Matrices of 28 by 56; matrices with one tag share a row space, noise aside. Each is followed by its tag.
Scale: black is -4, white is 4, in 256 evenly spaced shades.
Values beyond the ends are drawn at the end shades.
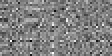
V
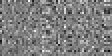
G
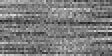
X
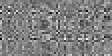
G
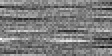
X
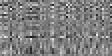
V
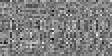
V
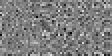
G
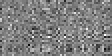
G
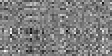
V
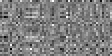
V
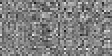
G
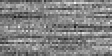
X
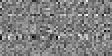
G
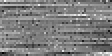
X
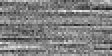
X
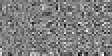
G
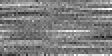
X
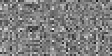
V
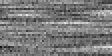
X
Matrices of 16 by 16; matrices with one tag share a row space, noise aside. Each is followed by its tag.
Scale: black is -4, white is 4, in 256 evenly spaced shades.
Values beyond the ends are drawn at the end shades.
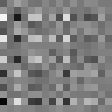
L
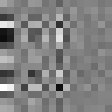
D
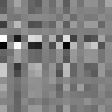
L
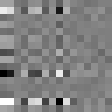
D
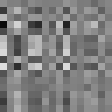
L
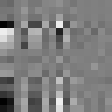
D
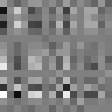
L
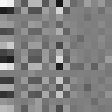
D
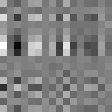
L
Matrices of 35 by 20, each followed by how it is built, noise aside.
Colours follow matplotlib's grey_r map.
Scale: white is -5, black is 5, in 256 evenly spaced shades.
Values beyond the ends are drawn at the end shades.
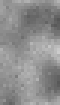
smooth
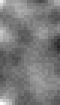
smooth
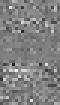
uneven rows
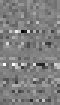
uneven rows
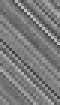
Toeplitz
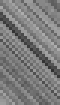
Toeplitz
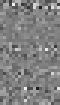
uneven rows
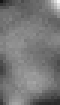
smooth
